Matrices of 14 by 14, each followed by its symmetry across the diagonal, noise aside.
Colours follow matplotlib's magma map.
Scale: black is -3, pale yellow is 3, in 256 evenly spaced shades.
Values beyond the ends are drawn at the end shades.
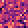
neither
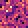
symmetric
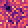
symmetric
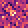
symmetric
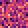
neither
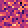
neither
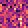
neither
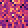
neither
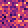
neither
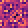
symmetric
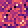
symmetric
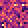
neither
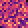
symmetric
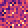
symmetric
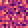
neither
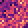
symmetric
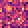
symmetric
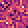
symmetric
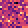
neither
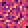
symmetric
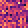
neither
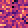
neither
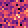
neither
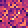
symmetric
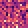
neither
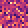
neither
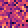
neither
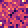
symmetric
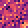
symmetric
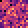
symmetric
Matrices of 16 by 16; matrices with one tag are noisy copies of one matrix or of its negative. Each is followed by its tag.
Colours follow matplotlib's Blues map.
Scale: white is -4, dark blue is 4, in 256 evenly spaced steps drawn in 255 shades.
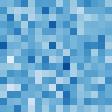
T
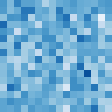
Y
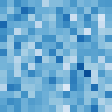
Y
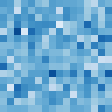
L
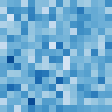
T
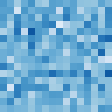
L
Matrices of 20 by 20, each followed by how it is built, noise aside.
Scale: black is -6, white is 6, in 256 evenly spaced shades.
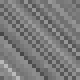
Toeplitz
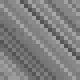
Toeplitz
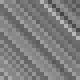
Toeplitz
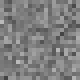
noise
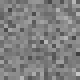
noise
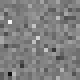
noise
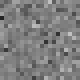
noise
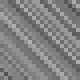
Toeplitz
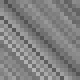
Toeplitz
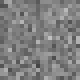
noise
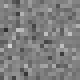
noise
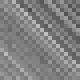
Toeplitz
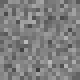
noise
